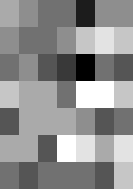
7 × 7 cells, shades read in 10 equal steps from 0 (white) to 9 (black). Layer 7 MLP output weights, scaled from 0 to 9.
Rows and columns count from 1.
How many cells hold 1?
3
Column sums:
28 28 33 29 29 25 22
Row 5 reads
6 3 3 3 4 6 5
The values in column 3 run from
3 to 6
